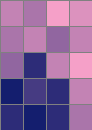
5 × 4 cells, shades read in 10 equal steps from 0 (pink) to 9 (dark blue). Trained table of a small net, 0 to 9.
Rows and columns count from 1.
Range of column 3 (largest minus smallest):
8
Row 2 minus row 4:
-6 -5 -4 0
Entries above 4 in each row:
0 0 1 3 3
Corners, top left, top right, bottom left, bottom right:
2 1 8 3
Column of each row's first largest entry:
2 3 2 1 2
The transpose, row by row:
2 3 4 9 8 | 3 2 8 7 9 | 0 4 2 8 8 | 1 2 0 2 3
